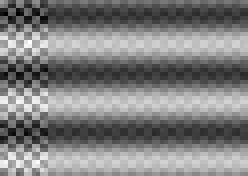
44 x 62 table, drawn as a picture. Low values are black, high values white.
The right part is calmer, past a seam about 20% of the way across. Horizontal stripes repeat 3 times down the table. Overall the values sit about 50% of the way up the scale.
